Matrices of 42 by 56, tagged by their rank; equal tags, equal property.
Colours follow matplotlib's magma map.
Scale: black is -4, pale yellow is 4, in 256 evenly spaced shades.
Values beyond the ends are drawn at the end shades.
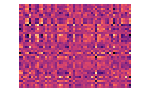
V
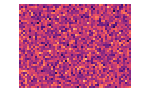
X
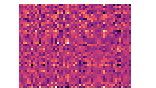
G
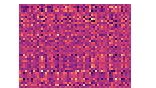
G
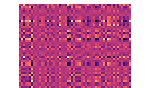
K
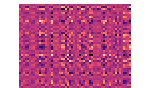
V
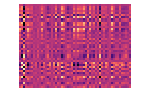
K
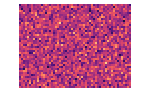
X
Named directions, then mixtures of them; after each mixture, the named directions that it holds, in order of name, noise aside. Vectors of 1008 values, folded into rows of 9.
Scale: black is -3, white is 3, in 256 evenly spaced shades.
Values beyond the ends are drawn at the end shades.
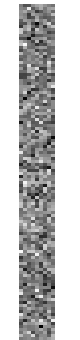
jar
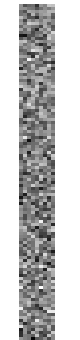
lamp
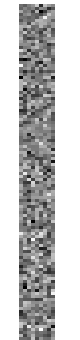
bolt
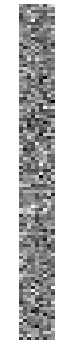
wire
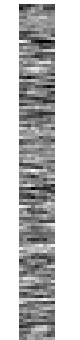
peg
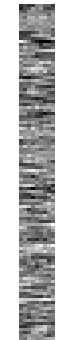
peg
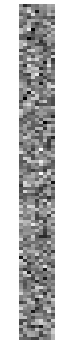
jar, lamp, wire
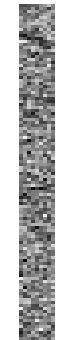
bolt, lamp, peg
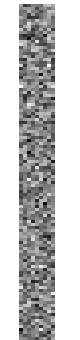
bolt, jar, lamp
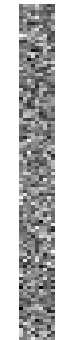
lamp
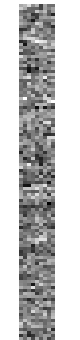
jar, peg, wire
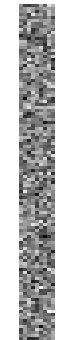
jar, lamp, wire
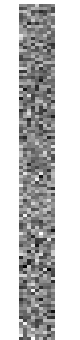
bolt, lamp, wire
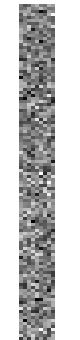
bolt, jar, wire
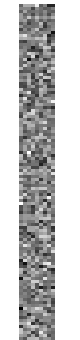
lamp, wire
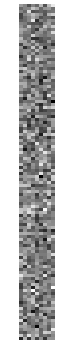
wire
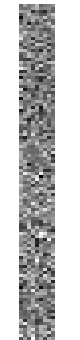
bolt, lamp, wire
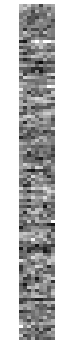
bolt, peg
